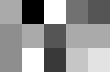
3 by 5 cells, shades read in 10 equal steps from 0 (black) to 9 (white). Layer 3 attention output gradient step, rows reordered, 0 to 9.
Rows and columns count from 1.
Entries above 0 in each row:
4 5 5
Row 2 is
5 6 3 6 6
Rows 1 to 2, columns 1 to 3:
6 0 9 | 5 6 3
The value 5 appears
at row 2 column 1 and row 3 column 1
